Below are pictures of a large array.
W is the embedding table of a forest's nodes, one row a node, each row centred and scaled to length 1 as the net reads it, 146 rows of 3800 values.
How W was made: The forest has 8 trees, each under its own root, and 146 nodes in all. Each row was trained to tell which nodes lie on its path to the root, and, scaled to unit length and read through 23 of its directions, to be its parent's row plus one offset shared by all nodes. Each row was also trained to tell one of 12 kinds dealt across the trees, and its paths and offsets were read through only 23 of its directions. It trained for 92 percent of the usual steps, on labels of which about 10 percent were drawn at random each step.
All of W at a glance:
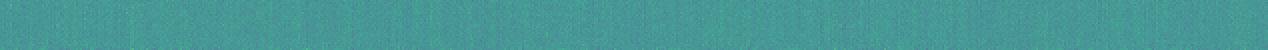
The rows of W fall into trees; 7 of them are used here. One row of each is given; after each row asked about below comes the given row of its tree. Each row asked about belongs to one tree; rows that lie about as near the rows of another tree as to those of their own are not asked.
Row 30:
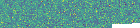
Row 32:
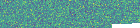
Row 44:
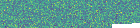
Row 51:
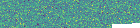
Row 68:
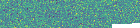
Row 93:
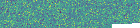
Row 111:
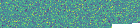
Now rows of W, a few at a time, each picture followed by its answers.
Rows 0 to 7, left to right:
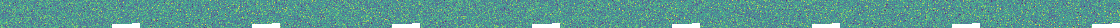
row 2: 93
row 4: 51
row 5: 68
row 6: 44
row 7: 30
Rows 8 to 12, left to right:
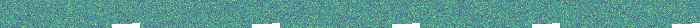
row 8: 32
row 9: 111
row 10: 44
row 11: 44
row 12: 30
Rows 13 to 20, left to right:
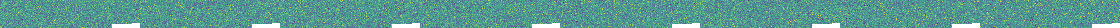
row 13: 68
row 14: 51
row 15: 68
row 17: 44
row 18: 51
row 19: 51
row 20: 93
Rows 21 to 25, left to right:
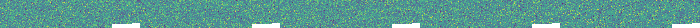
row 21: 32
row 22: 68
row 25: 51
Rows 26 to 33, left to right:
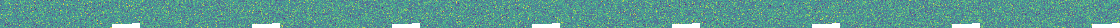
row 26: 111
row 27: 51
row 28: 93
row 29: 111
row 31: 44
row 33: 68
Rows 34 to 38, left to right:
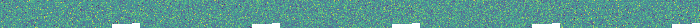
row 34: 44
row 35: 51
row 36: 30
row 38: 44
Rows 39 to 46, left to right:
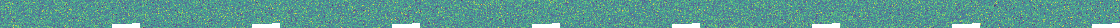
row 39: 44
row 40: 30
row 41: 51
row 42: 68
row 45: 32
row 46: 30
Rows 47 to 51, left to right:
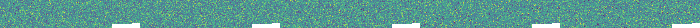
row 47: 32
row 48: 93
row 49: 44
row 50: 111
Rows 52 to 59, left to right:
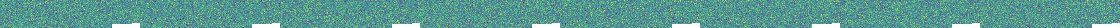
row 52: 44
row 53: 44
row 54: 44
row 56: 111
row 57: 68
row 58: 93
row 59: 51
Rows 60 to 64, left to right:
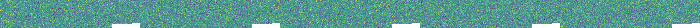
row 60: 111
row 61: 30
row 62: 68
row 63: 111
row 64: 68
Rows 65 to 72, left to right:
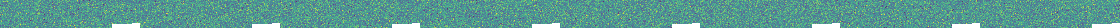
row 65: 51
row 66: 93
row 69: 51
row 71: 44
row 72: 68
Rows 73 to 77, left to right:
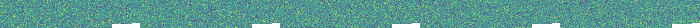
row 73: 44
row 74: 30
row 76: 30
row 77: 30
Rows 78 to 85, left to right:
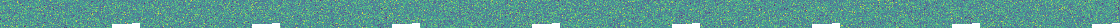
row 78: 51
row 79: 51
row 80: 93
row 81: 44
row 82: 51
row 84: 111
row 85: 68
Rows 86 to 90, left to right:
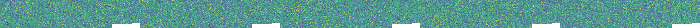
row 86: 93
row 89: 51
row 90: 51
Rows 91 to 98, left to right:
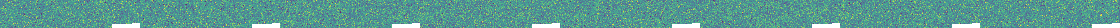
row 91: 32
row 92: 44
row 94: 32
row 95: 51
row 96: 93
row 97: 30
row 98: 68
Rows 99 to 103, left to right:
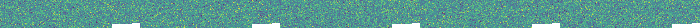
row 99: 30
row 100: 51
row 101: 68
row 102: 93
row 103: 111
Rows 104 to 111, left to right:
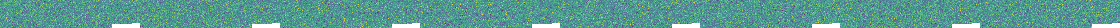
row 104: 111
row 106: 30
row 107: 44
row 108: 44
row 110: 51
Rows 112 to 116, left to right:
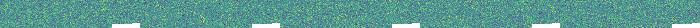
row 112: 93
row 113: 30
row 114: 93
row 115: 68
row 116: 32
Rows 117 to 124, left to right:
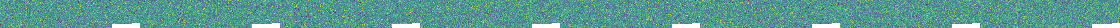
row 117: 51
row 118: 93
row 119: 111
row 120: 68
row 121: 44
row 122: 51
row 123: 93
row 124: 51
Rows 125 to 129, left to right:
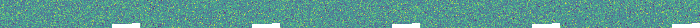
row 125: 51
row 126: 30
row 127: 51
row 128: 93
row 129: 68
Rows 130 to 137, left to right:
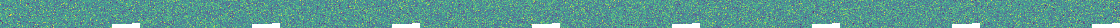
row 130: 111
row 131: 93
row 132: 30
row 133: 68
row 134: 32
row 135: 93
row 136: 51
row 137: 111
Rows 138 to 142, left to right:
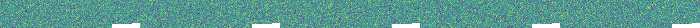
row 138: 111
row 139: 32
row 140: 111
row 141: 44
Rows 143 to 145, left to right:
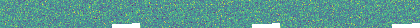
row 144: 111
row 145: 68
